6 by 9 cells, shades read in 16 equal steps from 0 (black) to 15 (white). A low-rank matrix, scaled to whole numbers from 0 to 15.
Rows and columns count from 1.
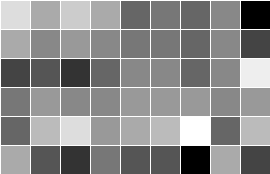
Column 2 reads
10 8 5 9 11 5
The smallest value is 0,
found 2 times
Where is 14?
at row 3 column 9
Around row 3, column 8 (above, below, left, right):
8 8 6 14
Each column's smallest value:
4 5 3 6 5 5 0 6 0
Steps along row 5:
up up down up up up down up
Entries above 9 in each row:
4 1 1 0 6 2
